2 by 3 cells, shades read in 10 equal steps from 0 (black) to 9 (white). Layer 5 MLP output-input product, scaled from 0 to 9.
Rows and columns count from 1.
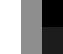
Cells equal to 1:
1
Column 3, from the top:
0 1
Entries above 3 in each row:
2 2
